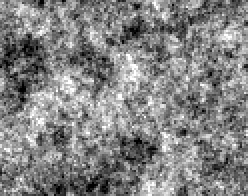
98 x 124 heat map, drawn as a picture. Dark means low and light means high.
The texture is blotchy. Neither half mirrors the other. On average the colour sits 50% of the way up the scale. No row or column stands out. The ninth with the highest average is the centre.
